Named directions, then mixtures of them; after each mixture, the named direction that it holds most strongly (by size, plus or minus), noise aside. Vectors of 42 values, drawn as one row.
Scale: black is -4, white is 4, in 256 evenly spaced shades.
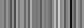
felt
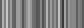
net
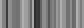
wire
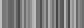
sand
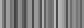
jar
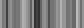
wire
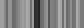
wire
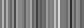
felt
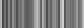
net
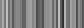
net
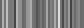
net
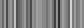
felt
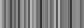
felt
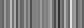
felt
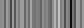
felt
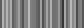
net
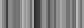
wire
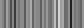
felt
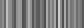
net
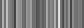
net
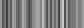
net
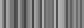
jar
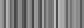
jar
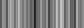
sand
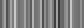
jar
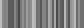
sand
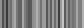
net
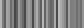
jar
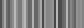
jar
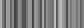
jar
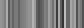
sand
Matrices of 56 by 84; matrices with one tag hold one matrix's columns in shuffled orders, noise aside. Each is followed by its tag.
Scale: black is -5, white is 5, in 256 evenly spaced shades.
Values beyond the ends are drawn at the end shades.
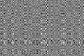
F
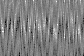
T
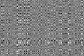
F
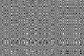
F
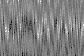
T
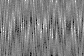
T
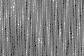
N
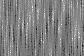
N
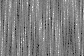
N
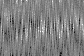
T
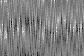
T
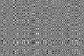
F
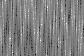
N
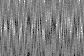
T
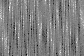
N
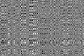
F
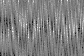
T
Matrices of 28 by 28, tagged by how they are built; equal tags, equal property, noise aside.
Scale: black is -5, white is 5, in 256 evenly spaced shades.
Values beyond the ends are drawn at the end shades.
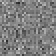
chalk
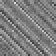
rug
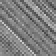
rug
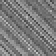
rug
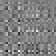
chalk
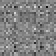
chalk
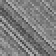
rug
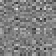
chalk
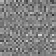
chalk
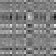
chalk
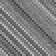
rug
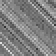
rug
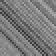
rug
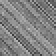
rug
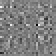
chalk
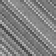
rug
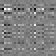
chalk
